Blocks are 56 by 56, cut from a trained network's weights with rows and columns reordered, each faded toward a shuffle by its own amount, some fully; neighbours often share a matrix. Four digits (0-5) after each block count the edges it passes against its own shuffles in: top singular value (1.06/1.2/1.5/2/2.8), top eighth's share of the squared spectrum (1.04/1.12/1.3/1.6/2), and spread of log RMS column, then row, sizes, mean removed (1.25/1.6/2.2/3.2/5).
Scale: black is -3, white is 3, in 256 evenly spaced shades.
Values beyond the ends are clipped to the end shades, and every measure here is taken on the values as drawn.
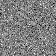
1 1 0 0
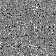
2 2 0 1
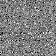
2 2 0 1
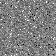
0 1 0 0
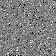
0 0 0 0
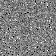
0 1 0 0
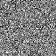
3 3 0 2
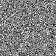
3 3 0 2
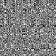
3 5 1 2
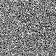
0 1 0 0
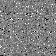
2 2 0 1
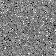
0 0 0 0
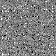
2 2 1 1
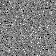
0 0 0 0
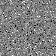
0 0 0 0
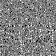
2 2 0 1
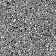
0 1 0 0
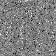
0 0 0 0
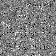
2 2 0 1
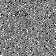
1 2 1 1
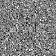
2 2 1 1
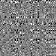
3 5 3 3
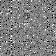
2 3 2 0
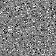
2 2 1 1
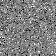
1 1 0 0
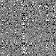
3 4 2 2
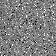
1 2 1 0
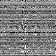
4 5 2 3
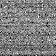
3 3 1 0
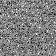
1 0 0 0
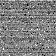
3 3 1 1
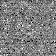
1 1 1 0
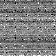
4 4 2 2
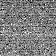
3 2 0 0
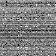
4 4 2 2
